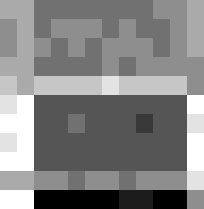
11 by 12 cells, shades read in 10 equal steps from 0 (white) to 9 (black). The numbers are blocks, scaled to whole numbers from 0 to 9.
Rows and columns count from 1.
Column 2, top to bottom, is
3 3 3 3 3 0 0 0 0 3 0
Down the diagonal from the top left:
3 3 4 5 2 6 6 6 6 4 9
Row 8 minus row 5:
-1 -3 4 4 4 4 5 4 4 4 4 -4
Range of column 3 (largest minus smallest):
7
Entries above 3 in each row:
9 10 10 10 1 9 9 9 9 9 10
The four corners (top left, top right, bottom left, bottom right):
3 3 0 4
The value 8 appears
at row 11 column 8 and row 11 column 9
